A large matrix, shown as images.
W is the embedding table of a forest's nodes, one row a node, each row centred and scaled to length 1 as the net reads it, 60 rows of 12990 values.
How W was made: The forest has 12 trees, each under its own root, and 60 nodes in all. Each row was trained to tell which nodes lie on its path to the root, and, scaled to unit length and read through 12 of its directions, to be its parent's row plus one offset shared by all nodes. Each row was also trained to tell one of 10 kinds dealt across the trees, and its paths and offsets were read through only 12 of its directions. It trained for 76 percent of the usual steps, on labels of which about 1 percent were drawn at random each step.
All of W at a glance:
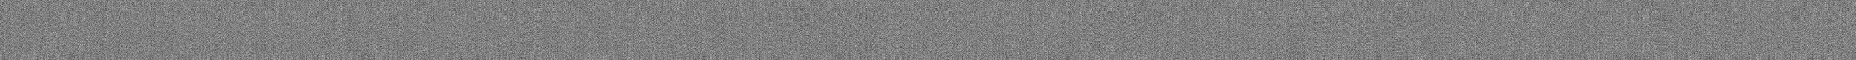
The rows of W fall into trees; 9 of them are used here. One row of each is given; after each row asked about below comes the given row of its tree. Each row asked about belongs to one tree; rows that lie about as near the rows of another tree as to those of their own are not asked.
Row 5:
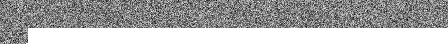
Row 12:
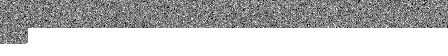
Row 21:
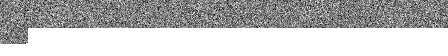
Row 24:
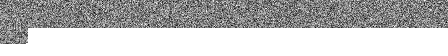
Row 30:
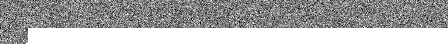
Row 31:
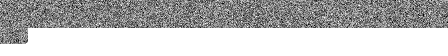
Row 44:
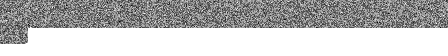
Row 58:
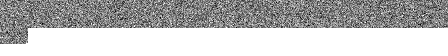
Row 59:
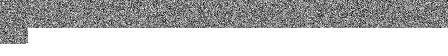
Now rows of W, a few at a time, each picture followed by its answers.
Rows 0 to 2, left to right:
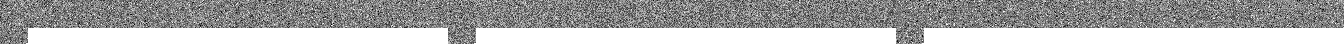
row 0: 5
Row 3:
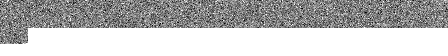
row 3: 12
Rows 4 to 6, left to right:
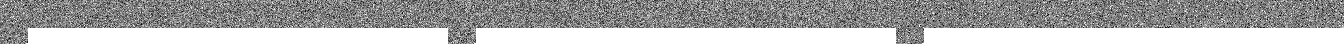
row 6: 44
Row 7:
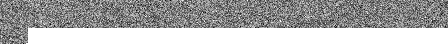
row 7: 21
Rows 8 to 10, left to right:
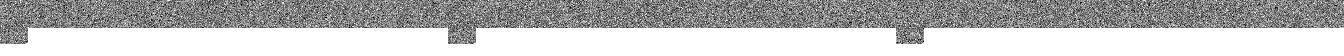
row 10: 44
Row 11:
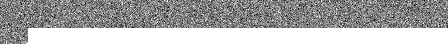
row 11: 12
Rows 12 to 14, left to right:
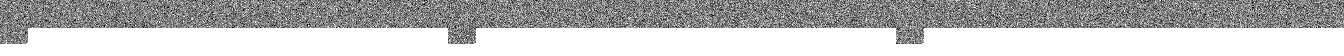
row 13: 24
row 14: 58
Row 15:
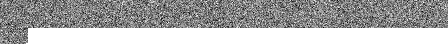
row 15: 30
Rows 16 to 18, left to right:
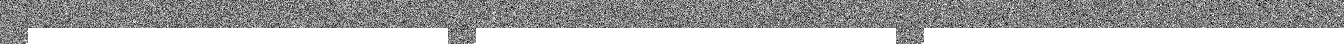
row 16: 24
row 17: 30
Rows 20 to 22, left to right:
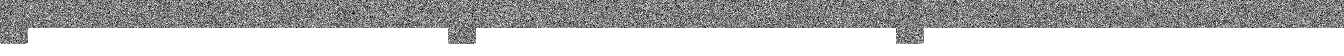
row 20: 44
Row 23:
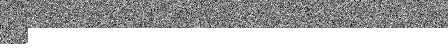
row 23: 30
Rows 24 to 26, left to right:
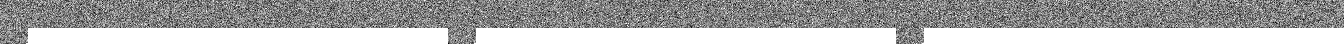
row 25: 58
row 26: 44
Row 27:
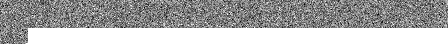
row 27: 12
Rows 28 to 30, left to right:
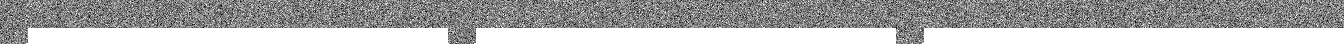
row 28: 44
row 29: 21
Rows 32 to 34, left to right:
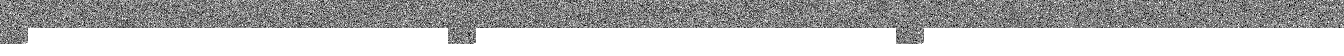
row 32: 12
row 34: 12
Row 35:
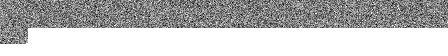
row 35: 58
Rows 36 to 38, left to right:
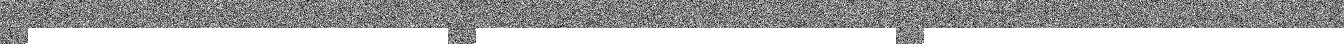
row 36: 31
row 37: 30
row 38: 5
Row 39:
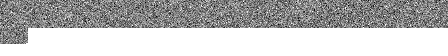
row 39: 21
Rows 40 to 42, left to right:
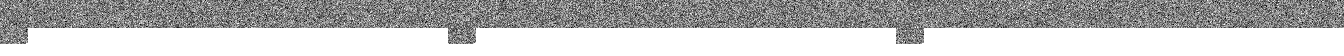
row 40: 59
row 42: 30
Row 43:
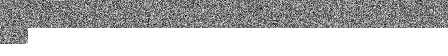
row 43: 58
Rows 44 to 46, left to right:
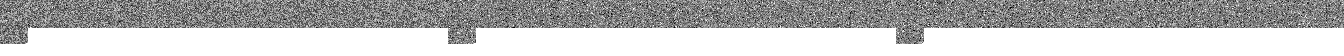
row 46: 12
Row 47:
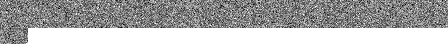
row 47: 30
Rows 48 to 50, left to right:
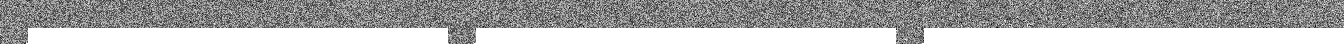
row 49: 44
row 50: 30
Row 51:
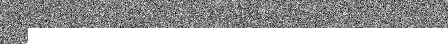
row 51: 12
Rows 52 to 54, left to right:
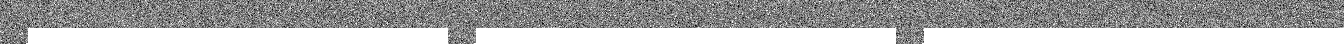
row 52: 59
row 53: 44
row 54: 58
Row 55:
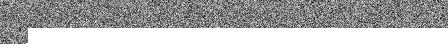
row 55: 31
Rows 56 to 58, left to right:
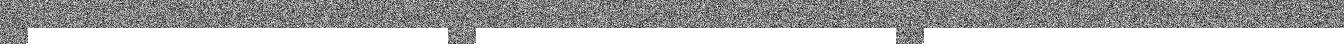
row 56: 59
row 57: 58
